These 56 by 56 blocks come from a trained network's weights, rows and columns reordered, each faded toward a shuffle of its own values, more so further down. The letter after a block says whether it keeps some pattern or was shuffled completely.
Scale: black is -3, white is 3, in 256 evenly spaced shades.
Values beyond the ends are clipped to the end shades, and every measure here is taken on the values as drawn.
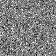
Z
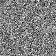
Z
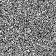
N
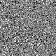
N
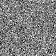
Z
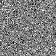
N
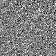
N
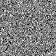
N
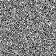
Z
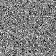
N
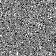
Z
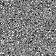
N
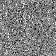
Z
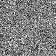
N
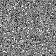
Z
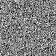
Z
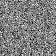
Z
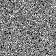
Z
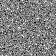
Z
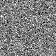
Z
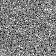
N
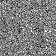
N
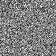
N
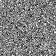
Z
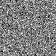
Z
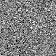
N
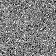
Z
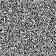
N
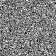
Z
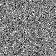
Z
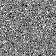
Z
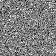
N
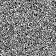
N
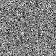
N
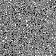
N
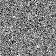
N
